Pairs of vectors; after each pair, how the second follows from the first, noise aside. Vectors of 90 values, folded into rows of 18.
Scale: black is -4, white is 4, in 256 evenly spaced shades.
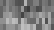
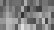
copied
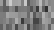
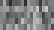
negated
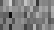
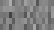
shrunk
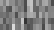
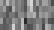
copied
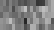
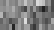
negated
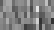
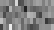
shuffled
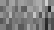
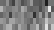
negated
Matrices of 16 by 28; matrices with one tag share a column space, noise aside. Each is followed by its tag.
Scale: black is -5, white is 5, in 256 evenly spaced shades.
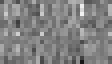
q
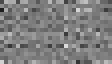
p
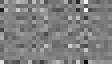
p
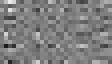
p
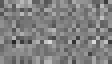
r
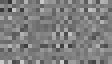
p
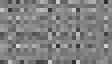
p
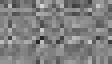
r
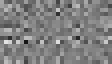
r
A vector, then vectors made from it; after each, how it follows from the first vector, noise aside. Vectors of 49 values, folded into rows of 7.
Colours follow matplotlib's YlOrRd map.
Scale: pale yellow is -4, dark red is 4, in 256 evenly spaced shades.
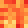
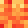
reversed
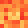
wrapped around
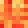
reversed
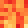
copied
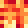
scaled up
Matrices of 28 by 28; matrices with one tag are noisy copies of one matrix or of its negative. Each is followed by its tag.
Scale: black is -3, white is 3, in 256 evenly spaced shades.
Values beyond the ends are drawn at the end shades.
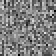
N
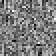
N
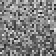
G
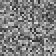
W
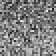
G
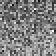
G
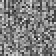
N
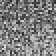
G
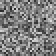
W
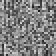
N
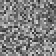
W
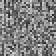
N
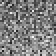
G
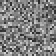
W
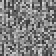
N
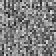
N
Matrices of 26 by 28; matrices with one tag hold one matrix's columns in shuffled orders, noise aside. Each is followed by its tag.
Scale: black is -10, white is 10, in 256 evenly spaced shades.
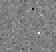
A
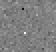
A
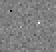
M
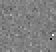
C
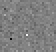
C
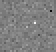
M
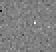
M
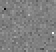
A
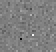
C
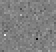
C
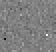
C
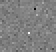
A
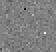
A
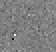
C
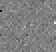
M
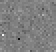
C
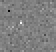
M
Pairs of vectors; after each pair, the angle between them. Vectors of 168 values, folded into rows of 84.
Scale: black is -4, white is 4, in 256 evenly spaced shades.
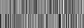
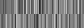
partly opposed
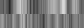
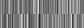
orthogonal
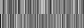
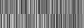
partly opposed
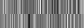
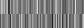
orthogonal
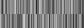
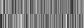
partly opposed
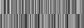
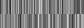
partly opposed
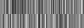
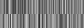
nearly parallel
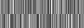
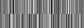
nearly opposite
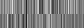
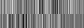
nearly parallel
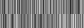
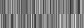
nearly parallel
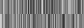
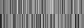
partly opposed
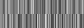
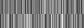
partly opposed
